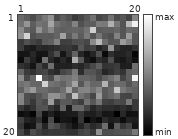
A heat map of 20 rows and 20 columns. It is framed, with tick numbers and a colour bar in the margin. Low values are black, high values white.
On average the colour sits 30% of the way up the scale. No single row or column stands out from its neighbours. Stripes running across repeat 2 times from top to bottom.
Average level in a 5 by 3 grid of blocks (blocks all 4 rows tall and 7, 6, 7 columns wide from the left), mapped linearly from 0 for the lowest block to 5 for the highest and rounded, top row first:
545 / 122 / 333 / 443 / 001
